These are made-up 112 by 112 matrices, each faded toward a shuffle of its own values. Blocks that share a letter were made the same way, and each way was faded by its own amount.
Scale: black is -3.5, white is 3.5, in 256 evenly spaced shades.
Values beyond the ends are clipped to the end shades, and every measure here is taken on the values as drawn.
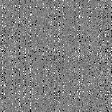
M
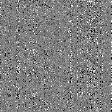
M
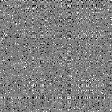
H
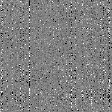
M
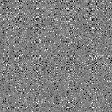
H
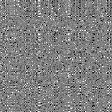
H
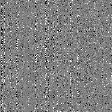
M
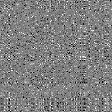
H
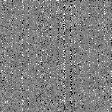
M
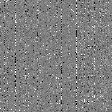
M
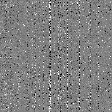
M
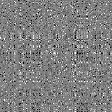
H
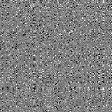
H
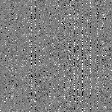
M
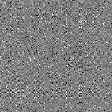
H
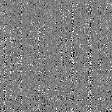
M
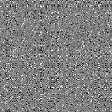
H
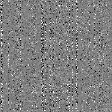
M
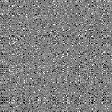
H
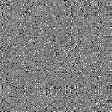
H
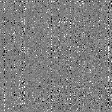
M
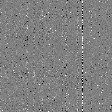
M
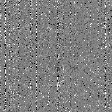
M
